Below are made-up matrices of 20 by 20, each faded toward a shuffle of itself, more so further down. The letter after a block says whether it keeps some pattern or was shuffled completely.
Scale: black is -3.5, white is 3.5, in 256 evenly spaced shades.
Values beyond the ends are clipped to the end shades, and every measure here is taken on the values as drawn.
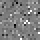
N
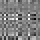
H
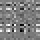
H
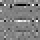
H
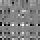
H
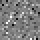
N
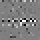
H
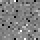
N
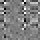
H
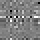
H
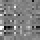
H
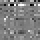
H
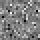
N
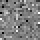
N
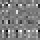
H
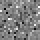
N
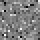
N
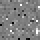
N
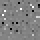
N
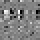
H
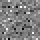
N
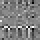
H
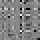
H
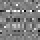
H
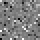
N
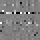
H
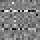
H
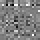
H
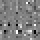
H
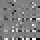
H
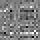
H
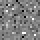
N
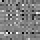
H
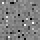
N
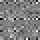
H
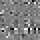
H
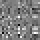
H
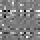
H
